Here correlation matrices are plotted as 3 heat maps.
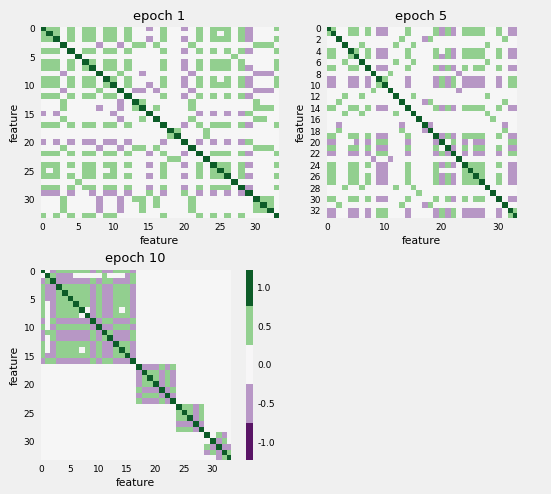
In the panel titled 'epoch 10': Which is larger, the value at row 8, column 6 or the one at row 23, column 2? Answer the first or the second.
the first
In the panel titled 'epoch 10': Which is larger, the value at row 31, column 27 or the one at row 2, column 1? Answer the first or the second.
the second
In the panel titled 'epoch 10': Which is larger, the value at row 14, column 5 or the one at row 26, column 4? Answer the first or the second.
the first
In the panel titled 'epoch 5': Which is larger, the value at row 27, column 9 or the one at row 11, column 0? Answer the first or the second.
the second
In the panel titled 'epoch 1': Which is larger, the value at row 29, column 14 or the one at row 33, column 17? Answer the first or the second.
the second
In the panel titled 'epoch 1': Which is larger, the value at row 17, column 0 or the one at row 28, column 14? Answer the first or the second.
the first
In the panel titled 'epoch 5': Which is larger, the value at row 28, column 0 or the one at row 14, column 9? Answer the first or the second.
the first
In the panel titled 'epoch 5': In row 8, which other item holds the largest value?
11
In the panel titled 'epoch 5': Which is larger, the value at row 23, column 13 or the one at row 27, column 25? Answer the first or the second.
the second
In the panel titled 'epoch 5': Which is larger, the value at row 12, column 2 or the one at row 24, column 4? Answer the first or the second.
the second
